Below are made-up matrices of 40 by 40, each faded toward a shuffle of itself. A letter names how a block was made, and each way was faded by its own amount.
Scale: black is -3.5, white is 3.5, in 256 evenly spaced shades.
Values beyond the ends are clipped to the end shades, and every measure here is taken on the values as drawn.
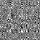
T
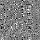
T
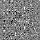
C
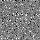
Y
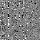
C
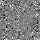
C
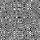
T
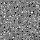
Y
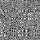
T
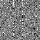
C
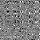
T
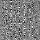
C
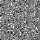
C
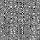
T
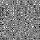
T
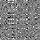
T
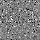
Y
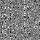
C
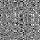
T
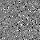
Y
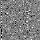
C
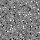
Y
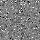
Y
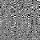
T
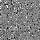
Y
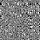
T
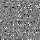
Y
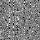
C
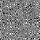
T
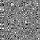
T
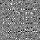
T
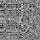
T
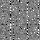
C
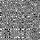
T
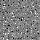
Y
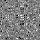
T
